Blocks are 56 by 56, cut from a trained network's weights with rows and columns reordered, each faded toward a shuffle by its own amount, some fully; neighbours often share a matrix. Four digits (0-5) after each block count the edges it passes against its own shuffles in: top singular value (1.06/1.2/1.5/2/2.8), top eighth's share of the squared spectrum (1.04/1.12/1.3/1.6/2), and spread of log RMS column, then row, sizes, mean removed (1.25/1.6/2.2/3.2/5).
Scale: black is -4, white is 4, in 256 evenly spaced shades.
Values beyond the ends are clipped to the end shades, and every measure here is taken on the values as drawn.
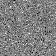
0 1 0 0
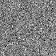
1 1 0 0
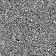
0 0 0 0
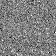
0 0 0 0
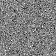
0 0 0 0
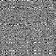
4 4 1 3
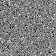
1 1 0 0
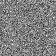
0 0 0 0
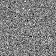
1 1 0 0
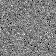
0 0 0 0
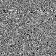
1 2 0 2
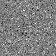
0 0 0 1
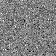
0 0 0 1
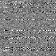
4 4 1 3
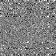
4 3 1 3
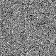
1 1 0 0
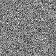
2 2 1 0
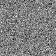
1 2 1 0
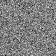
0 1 0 0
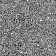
1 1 0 1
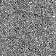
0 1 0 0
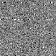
2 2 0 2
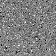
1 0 0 0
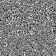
3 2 0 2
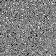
1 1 0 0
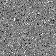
2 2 0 1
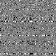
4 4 1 3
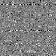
3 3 0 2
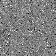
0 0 1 0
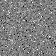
1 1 0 0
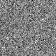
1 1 0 1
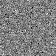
0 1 0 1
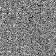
1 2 0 1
